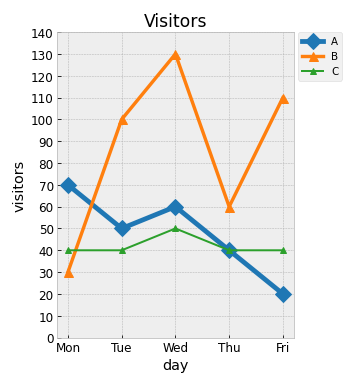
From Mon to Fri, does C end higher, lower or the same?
the same
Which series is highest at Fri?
B
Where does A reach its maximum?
Mon
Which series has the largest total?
B
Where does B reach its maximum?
Wed
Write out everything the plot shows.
Title: Visitors
x-axis: day, ticks Mon Tue Wed Thu Fri
y-axis: visitors, ticks 0 10 20 30 40 50 60 70 80 90 100 110 120 130 140
Legend: A, B, C
Values:
A: 70 50 60 40 20
B: 30 100 130 60 110
C: 40 40 50 40 40
